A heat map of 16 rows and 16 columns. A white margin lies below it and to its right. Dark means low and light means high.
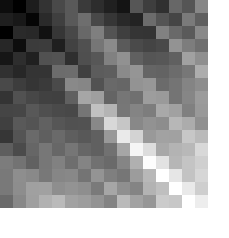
The top left is the ninth with the lowest average. Streaks slant down to the right. No lone cell stands out from its neighbours. The field climbs toward the bottom right. The ninth with the highest average is the bottom right. Neither half mirrors the other.
